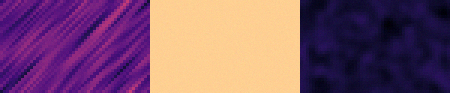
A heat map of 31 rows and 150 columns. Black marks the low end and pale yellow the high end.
The table splits into one row of 3 panels. Panel 1,1: low, slanting up to the right. Panel 1,2: very high, flat. Panel 1,3: very low, blotchy, faint in contrast.
